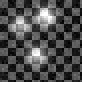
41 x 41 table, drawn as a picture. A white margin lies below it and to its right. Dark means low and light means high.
Odd rows or columns: none. Average level on the scale: 30%. Bumps: three. Ninth with the highest average: top middle.
